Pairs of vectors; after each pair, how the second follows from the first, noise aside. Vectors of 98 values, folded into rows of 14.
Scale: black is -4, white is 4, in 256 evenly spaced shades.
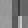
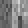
negated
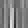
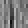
negated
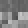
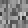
sign-scrambled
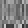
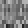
copied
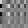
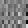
reversed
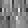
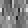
negated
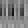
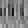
copied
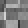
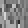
sign-scrambled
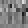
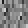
shuffled
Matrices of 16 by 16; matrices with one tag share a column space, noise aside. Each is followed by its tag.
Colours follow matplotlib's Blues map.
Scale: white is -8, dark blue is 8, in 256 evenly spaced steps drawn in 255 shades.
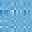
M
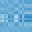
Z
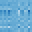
M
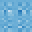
M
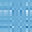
M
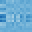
Z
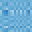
M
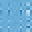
M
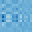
Z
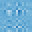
M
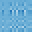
M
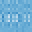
Z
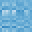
M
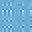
M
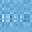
Z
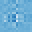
Z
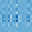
Z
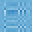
M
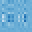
Z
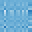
M
